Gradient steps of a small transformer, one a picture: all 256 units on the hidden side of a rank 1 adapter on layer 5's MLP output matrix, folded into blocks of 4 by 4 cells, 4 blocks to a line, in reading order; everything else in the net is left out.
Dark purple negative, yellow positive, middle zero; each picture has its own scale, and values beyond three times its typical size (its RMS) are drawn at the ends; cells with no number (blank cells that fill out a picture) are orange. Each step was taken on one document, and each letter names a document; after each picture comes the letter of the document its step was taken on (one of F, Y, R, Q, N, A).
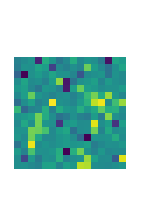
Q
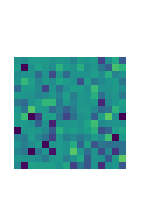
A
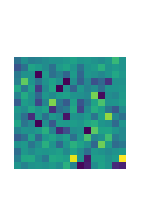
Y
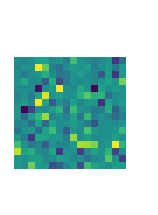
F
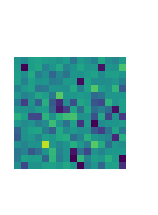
A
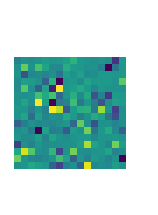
F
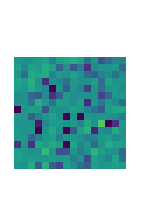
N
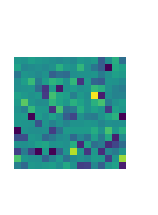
A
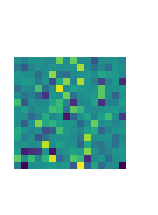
A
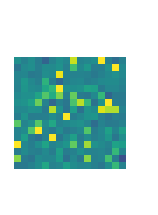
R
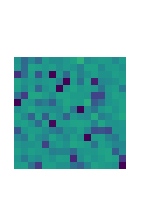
Y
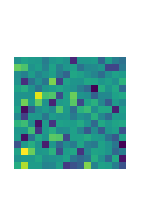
F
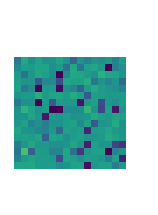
F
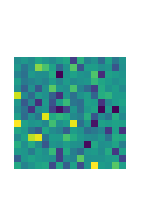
F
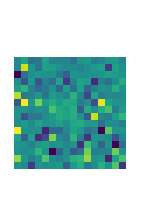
Y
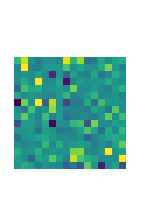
A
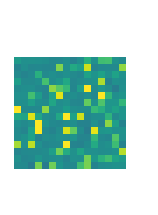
N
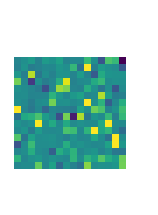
N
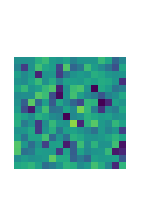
R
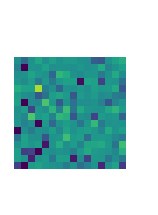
A
